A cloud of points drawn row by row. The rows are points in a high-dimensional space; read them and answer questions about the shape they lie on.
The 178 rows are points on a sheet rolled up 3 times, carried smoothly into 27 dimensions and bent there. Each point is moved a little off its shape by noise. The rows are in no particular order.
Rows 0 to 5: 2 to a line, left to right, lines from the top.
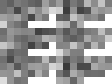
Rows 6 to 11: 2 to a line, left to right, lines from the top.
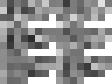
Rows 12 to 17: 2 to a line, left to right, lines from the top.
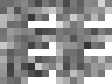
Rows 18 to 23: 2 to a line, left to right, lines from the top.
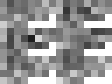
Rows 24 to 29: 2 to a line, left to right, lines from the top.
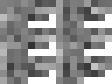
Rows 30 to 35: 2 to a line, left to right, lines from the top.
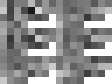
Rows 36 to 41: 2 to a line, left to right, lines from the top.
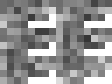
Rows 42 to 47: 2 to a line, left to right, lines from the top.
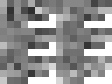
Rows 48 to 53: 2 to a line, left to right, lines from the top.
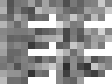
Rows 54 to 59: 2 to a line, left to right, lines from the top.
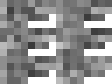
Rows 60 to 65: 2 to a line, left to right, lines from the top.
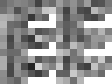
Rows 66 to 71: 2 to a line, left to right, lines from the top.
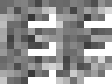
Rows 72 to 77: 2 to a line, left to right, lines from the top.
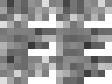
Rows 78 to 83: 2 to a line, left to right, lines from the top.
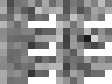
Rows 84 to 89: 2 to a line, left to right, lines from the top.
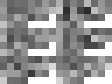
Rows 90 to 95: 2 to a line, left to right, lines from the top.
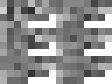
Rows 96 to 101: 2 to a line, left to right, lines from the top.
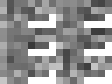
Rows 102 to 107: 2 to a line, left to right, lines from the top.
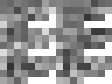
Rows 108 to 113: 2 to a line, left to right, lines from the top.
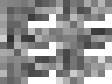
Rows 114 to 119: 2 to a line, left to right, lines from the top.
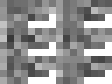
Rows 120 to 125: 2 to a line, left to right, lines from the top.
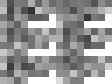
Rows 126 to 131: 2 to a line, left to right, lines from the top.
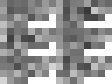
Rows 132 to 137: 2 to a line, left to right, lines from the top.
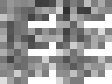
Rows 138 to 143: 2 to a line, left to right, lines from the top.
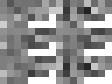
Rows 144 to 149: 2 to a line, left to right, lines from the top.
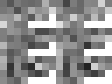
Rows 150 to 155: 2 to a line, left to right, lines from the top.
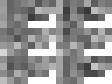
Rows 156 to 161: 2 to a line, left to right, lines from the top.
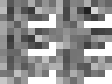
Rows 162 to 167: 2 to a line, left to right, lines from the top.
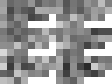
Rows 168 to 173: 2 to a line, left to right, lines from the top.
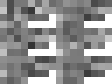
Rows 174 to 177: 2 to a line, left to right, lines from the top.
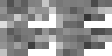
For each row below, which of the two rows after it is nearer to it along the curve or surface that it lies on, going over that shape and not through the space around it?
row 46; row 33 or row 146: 146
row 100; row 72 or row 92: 92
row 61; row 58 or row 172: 172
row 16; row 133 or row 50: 133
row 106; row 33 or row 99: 33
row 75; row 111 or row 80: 80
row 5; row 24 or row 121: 121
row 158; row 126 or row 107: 107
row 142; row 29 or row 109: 29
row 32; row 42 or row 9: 42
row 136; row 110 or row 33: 110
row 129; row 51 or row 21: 51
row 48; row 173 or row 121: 173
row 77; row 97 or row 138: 97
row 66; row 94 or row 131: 94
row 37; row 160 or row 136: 136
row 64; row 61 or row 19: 61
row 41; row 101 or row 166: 166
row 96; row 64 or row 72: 64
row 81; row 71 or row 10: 71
